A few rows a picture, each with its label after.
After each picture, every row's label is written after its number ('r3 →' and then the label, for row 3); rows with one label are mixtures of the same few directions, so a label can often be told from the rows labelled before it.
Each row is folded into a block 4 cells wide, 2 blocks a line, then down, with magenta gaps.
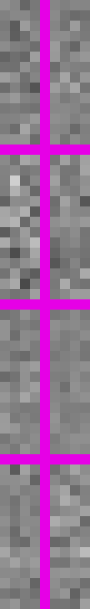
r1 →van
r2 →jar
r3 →van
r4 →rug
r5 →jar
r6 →jar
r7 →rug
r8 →van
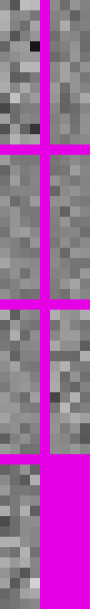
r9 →rug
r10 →van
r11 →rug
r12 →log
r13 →rug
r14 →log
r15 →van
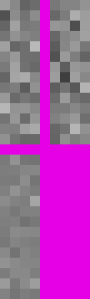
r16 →rug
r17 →jar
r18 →rug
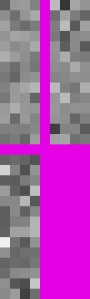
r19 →van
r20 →rug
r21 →log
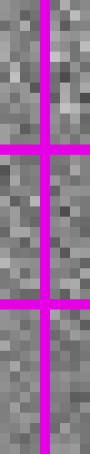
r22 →jar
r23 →van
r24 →rug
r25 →log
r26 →log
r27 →van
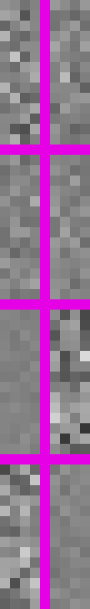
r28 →log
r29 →jar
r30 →rug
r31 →jar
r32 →van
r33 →rug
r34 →van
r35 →rug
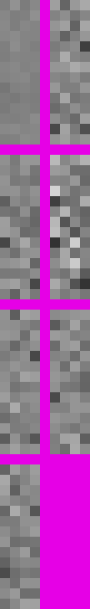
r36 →rug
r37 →rug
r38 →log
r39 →log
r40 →rug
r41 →log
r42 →rug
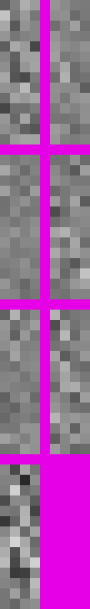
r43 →rug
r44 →jar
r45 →log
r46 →van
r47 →rug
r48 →rug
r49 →van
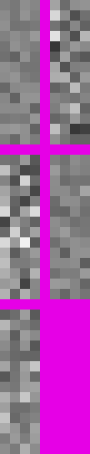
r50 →log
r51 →log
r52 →jar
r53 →log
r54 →jar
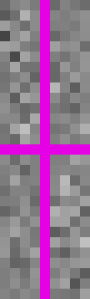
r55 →log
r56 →log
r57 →van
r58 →van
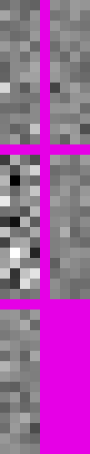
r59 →log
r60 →log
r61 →van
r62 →jar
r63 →van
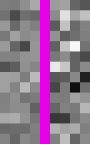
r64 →jar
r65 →jar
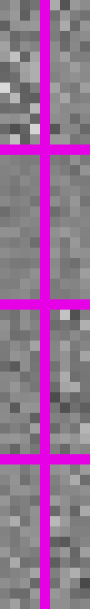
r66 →log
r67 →rug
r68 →van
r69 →van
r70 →log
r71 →rug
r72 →log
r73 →van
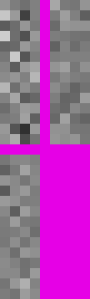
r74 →log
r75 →van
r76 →log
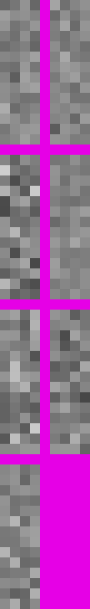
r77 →jar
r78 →rug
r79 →log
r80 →jar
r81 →rug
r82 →van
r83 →log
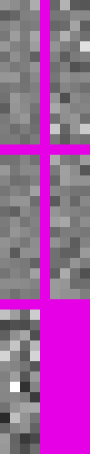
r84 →jar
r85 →rug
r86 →log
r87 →van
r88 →jar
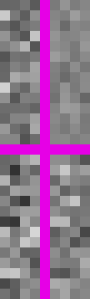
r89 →log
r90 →van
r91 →jar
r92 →jar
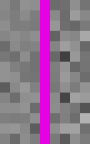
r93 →log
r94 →log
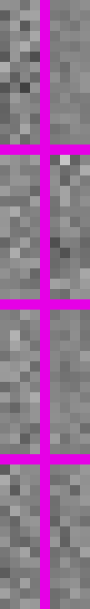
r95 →jar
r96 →jar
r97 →log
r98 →rug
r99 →van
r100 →rug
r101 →rug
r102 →jar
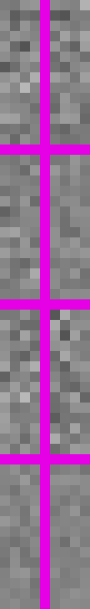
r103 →jar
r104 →jar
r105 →van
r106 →rug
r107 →jar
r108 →rug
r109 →van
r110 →jar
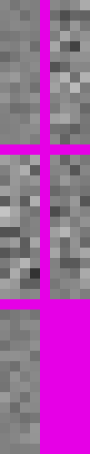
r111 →van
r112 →jar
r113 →van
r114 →van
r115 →log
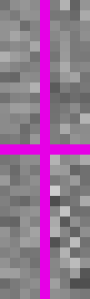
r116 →van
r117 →rug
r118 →jar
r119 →log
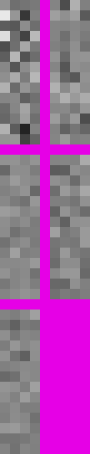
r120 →log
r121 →rug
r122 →log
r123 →jar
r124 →jar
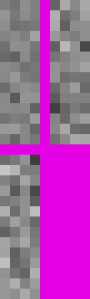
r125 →log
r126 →rug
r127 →jar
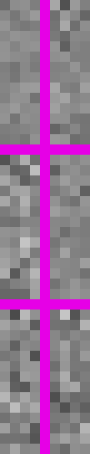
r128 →van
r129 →rug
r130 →van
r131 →log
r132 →rug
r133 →rug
